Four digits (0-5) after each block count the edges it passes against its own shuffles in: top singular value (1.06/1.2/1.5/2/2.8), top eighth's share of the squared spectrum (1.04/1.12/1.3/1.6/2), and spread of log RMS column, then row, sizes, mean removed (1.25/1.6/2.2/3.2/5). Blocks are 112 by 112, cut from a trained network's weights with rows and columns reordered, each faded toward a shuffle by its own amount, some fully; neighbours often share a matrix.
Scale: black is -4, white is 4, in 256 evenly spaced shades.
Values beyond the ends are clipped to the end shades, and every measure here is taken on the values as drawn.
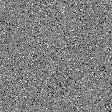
0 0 0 0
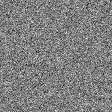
1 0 0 0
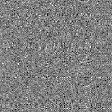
4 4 2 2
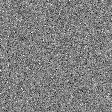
0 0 0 0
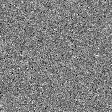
0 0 0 0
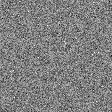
0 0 0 0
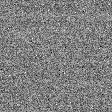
1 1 0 0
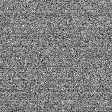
2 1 0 0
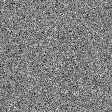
0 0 0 0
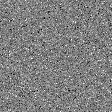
1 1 0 0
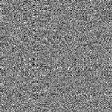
4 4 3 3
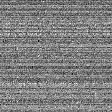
5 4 2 3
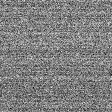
3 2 0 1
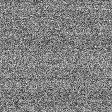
2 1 0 0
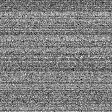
5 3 1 2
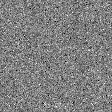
1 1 0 1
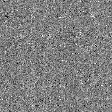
2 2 1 2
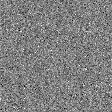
1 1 0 1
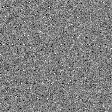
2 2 0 2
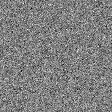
2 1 0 0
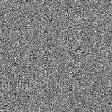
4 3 2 2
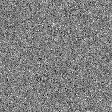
2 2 0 0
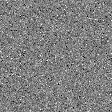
2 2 0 0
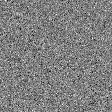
2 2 0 0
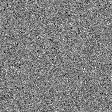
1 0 0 0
